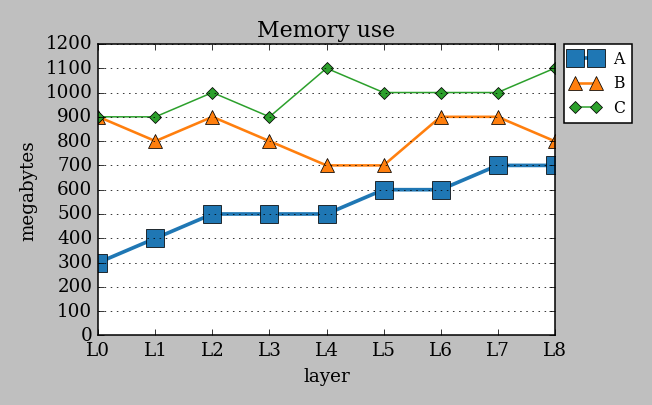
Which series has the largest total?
C
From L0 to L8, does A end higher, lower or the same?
higher
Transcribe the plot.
Title: Memory use
x-axis: layer, ticks L0 L1 L2 L3 L4 L5 L6 L7 L8
y-axis: megabytes, ticks 0 100 200 300 400 500 600 700 800 900 1000 1100 1200
Legend: A, B, C
Values:
A: 300 400 500 500 500 600 600 700 700
B: 900 800 900 800 700 700 900 900 800
C: 900 900 1000 900 1100 1000 1000 1000 1100
